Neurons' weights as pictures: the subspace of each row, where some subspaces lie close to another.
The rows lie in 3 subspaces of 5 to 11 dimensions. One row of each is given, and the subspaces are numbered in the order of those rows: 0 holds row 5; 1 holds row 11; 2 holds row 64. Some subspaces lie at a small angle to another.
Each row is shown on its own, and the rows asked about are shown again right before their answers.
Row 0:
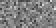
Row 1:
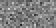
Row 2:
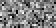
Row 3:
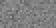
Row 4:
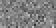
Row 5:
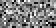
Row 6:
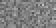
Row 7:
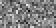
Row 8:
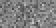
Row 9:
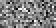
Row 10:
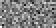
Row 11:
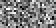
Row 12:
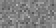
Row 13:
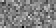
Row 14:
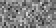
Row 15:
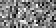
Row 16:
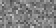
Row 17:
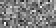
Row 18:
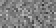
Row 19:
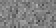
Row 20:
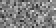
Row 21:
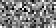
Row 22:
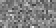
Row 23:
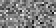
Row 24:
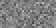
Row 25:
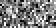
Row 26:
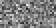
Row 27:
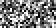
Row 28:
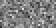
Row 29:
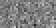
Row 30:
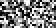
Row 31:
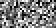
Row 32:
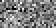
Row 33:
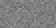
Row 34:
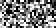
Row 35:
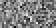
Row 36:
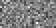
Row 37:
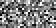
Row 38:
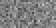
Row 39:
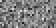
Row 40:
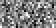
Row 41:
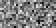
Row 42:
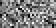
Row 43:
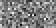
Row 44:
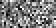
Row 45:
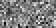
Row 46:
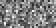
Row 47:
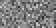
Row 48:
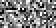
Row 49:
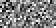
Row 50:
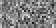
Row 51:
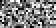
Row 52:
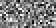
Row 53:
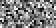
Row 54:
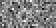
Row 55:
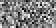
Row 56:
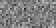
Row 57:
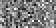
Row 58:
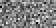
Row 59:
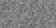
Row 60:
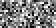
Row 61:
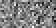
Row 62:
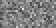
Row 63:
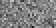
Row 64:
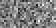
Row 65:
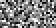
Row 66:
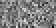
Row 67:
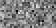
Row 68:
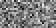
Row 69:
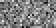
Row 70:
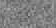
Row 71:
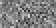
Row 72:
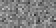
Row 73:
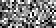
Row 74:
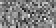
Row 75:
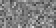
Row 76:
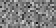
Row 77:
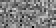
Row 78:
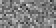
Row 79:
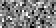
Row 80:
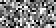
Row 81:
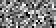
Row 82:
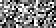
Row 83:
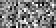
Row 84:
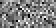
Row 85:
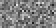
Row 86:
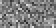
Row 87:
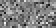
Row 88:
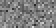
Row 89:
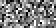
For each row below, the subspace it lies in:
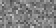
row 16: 2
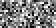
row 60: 0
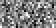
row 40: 2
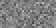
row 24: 2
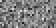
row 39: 1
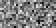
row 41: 0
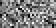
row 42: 0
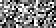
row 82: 1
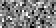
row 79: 0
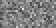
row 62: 1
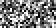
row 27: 2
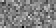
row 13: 1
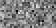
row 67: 2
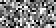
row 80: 1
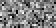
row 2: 2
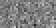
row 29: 0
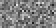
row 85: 0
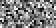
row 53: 2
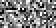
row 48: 1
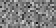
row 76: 1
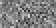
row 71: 2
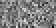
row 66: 0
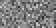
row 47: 1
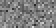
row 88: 1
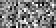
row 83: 0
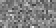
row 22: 1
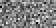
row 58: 1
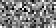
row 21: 1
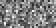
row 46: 0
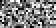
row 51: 1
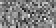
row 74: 2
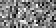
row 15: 2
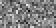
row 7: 2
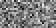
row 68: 1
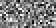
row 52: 0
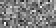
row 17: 0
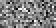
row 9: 1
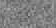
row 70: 1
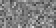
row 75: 0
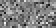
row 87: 0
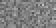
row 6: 1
